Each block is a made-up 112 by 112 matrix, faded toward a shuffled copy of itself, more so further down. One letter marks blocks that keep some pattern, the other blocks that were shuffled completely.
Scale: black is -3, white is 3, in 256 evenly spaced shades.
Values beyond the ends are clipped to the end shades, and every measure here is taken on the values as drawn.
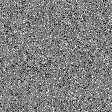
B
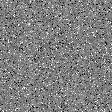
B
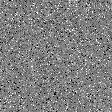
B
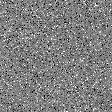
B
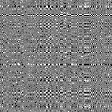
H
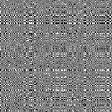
H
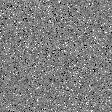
B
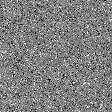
B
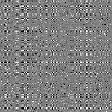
H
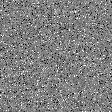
B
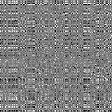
H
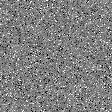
B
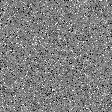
B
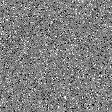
B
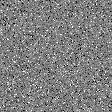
B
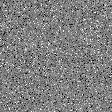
B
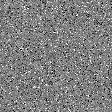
B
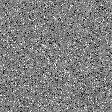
B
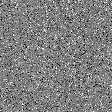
B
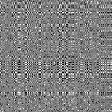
H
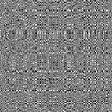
H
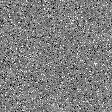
B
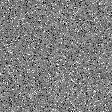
B
